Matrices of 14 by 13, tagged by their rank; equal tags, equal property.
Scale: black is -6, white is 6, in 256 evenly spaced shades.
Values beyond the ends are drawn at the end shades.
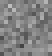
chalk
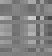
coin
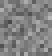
chalk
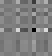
coin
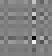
coin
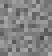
chalk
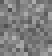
chalk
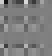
coin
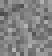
chalk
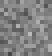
chalk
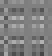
coin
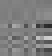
coin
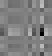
coin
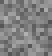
chalk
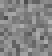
chalk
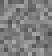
chalk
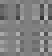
coin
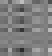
coin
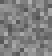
chalk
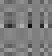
coin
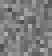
chalk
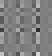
coin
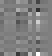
coin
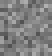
chalk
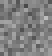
chalk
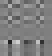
coin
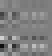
coin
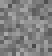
chalk
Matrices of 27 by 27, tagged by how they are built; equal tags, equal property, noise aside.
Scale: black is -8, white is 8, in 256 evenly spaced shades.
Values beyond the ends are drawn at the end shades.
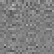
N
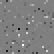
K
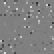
K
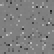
K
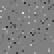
K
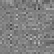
N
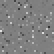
K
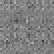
N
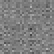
N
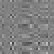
N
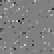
K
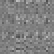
N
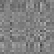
N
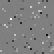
K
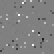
K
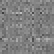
N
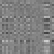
N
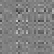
N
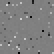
K
